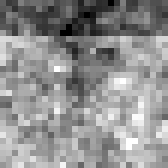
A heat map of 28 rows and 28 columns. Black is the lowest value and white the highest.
The texture is blotchy. The bottom part is higher, past a seam about 20% of the way down. The ninth with the lowest average is the top middle. The ninth with the highest average is the bottom right.
